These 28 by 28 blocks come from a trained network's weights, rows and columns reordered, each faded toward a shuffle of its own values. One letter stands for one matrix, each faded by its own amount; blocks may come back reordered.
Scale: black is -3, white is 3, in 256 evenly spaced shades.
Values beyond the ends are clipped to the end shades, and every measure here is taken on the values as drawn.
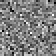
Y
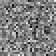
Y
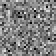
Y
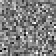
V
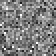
Y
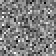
Y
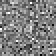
Y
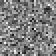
V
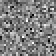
Y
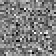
Y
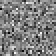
V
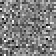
Y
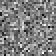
Y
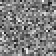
V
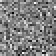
V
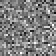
Y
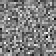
V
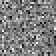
Y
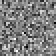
V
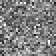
V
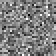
V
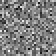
V
